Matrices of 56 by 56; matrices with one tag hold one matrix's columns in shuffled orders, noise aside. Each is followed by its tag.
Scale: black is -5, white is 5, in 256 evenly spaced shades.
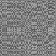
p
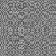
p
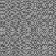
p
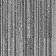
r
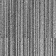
r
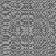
p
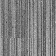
r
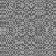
p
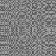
p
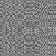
p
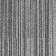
r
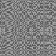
p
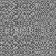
p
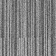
r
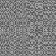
p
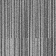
r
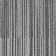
r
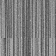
r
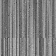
r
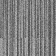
r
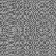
p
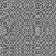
p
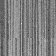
r
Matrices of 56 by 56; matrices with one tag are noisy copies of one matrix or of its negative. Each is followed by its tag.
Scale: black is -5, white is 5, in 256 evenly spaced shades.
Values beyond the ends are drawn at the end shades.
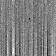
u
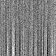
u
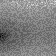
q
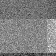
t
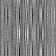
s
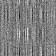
s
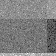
t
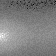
q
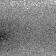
q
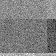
t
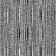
s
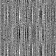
s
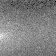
q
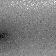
q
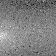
q
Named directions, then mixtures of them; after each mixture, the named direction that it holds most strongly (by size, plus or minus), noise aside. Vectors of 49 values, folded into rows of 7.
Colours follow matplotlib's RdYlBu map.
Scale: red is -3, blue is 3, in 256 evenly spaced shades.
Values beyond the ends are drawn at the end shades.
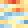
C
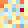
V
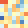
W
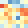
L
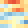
C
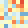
W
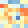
L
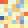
W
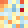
V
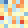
W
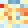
L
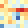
L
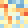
L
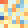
W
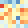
L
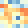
L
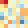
W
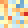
W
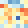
L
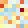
V
